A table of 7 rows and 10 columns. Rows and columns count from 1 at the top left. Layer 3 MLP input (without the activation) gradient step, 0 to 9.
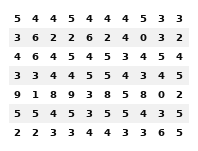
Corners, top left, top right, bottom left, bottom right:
5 3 2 5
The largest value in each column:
9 6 8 9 6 8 5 8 6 5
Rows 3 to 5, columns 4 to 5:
5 4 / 4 5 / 9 3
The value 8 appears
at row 5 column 3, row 5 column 6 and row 5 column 8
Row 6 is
5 5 4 5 3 5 5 4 3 5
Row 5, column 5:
3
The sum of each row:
41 30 44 40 53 44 35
